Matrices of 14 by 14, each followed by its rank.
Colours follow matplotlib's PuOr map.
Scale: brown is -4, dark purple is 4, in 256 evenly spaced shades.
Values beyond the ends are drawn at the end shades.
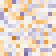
full rank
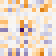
three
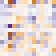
three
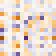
three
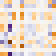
three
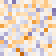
full rank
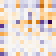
three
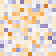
full rank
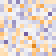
full rank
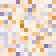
full rank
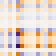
one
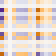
one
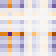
one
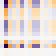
one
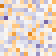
full rank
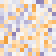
full rank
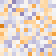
full rank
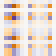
one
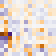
three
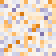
full rank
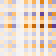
one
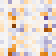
three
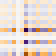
one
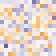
full rank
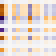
one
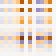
one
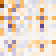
three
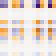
one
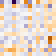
three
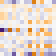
three
